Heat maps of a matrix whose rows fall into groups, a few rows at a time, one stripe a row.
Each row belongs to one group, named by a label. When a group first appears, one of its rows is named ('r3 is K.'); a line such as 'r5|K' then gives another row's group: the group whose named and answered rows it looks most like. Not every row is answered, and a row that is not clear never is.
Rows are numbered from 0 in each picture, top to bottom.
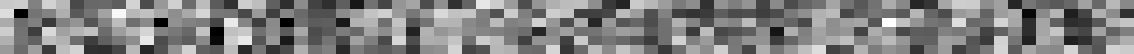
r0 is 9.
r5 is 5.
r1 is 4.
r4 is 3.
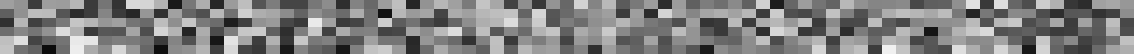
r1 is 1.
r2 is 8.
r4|3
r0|3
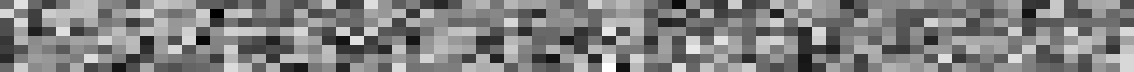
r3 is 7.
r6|7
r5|5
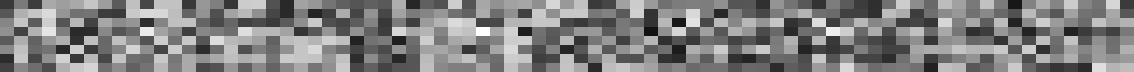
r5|5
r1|9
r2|5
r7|7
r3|1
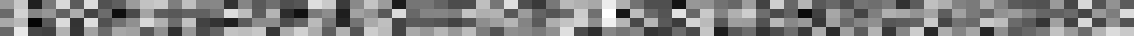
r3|7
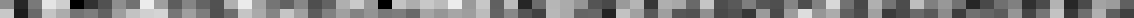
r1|4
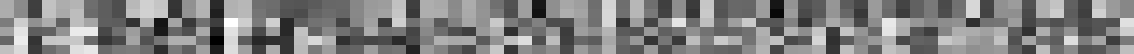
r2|1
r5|3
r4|5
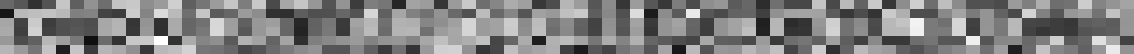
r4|4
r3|1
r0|7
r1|9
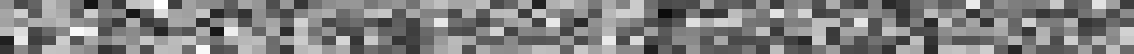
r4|7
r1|8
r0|4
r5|9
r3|3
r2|5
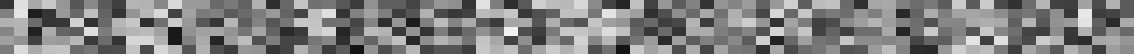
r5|9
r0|9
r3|8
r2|5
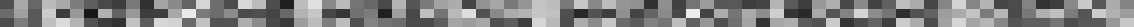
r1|5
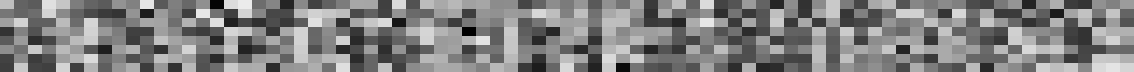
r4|7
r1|9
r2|8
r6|7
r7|7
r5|5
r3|7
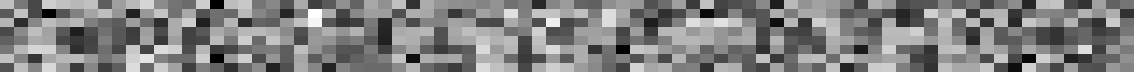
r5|9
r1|8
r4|1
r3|1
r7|9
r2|5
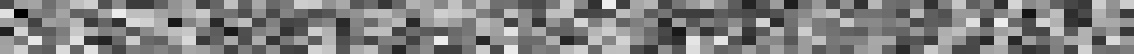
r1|4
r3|8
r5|8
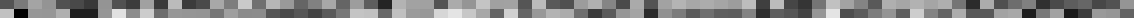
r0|1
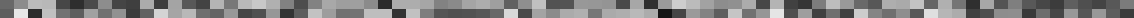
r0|1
